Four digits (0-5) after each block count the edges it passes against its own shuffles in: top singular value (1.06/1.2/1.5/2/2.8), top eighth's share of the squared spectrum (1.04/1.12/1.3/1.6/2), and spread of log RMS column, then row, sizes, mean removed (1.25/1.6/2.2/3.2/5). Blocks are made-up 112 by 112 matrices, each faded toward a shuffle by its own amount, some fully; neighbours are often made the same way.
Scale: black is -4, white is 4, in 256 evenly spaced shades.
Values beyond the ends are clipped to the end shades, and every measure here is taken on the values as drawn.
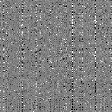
5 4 3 2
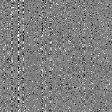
5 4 3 1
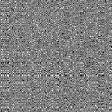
5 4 3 3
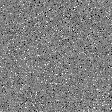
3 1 0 0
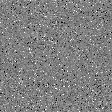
2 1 0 0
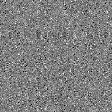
4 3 2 1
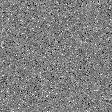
1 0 0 0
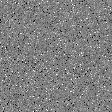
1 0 1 0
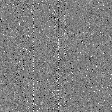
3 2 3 0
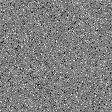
1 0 0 0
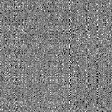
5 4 3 2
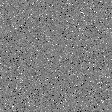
0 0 0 0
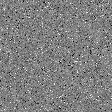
0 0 0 0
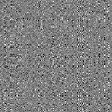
4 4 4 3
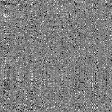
4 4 3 2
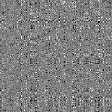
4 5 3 3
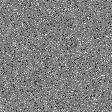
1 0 0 0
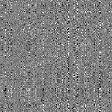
4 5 3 3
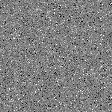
2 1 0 0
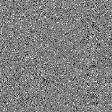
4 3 2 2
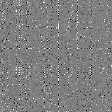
4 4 3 2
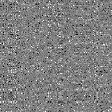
4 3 2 2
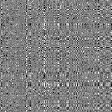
5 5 4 3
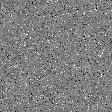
0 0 0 0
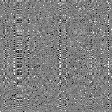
5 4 3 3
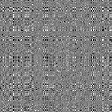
5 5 4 4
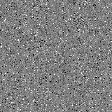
3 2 1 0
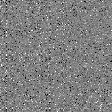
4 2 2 1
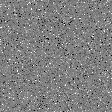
0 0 0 0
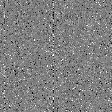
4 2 2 0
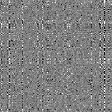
5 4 3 2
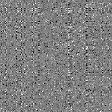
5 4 3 2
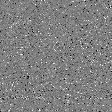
2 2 0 1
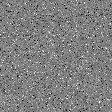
0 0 0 0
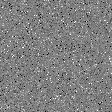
0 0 0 0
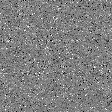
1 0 0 1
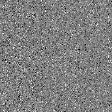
1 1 3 0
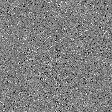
0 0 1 0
